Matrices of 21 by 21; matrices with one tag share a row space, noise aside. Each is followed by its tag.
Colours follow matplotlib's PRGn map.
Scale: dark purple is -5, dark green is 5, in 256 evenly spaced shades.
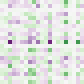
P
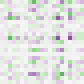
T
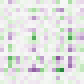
T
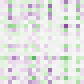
P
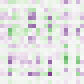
P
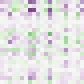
P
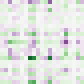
P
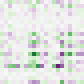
T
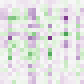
P
